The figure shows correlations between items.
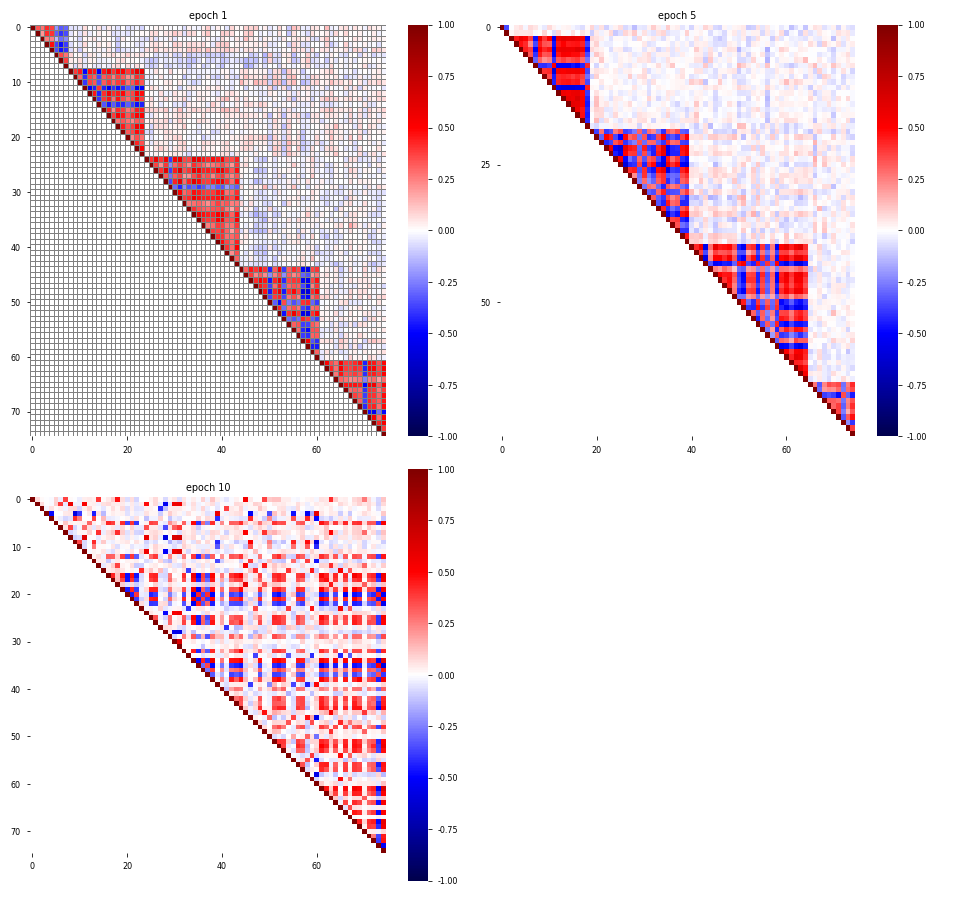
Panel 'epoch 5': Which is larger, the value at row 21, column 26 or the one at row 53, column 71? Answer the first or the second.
the second
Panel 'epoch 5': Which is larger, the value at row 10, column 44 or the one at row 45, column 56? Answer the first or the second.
the first
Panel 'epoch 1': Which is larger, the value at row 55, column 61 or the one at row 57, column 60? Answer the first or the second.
the first
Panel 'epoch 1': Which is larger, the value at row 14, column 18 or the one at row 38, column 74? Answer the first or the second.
the second
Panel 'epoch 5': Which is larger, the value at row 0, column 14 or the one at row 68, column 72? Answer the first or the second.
the first
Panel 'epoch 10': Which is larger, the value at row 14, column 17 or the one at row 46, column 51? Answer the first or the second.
the first
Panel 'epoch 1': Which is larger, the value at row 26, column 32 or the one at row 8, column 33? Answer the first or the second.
the first
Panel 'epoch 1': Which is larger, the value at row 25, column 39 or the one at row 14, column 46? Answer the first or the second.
the first
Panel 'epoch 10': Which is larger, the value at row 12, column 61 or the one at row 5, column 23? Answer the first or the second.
the first
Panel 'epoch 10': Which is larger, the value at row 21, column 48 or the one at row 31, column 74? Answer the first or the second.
the first
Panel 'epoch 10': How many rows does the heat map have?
75
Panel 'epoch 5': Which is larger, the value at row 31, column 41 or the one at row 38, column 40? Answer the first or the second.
the second
